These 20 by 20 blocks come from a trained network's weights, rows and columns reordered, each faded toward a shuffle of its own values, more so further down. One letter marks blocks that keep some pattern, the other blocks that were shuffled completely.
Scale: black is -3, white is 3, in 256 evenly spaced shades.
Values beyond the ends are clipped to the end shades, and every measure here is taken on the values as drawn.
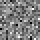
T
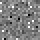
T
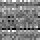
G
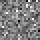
T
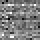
G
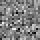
T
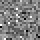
T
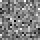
T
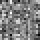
G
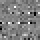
G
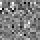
G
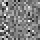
G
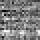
G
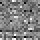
G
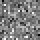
T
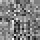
G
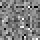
G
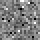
T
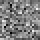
G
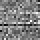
G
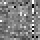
G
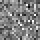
G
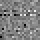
G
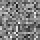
G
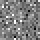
T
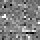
G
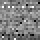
G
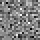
T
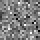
T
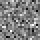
T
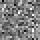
G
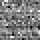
G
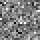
T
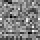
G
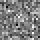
T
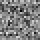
G
